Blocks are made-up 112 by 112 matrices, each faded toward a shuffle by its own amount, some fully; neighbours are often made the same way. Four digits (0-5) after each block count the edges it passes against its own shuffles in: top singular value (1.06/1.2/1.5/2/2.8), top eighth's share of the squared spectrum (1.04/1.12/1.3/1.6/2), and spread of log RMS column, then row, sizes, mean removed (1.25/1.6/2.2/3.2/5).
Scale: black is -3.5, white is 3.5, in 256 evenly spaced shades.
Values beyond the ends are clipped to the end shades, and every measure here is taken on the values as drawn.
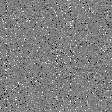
3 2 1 0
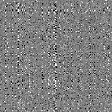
4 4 3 2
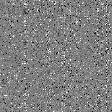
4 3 2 0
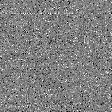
3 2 0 1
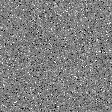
0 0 0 0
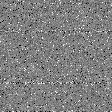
1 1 0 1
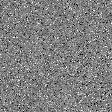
0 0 0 1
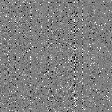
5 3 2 2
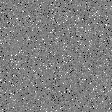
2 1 0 0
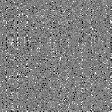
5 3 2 2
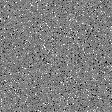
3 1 0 0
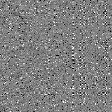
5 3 2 2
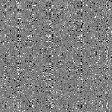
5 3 3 2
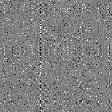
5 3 2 1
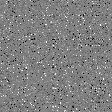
3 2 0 1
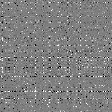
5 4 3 3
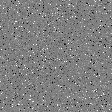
2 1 0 0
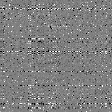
5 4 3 3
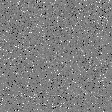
2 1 0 0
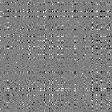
5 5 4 4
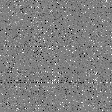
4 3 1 2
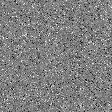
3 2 0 0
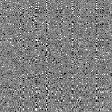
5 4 3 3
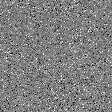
2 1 0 0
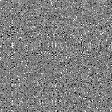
4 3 2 1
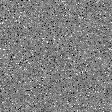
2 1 0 0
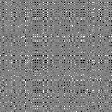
5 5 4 4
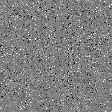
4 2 1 1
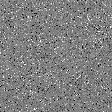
3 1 0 0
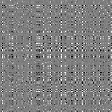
5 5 4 4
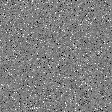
0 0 0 0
